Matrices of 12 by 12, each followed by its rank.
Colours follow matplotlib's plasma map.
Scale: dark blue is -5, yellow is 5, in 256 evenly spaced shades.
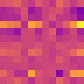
two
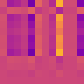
one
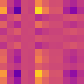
one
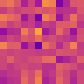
two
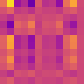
one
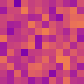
full rank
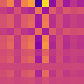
one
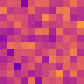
full rank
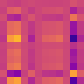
one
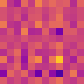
two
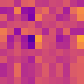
two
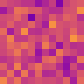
full rank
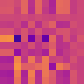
two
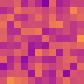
full rank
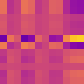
one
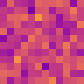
full rank
